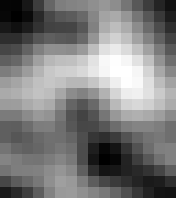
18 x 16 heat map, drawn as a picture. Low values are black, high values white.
There are no lone odd cells. Overall the values sit about 50% of the way up the scale. The middle right is the ninth with the highest average.
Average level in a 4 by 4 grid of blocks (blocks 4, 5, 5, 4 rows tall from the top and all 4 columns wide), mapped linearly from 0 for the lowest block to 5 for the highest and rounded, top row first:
0 2 3 1 / 3 4 5 4 / 2 2 2 3 / 2 3 1 1
